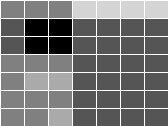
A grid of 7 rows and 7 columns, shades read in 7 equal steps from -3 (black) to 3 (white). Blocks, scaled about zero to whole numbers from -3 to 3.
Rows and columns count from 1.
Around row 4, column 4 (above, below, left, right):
-1 -1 0 -1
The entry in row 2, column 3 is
-3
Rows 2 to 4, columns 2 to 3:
-3 -3 / -3 -3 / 0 0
